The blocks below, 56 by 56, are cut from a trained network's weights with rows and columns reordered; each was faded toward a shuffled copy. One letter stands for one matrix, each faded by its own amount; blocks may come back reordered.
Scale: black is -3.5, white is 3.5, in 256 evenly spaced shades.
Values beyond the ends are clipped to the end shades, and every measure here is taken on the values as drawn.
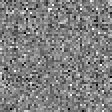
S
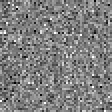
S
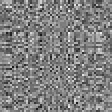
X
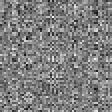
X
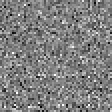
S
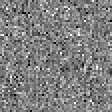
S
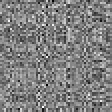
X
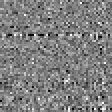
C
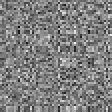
X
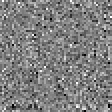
S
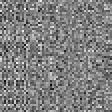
X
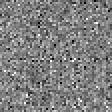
S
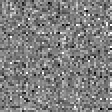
S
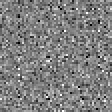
S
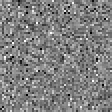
S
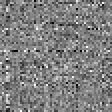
C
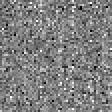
S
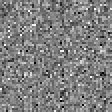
S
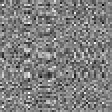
X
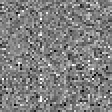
S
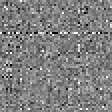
C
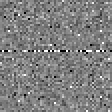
C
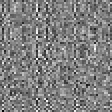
X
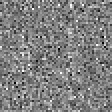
S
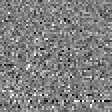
C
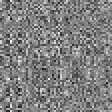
X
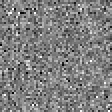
S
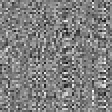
X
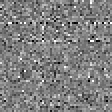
C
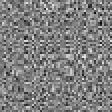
X
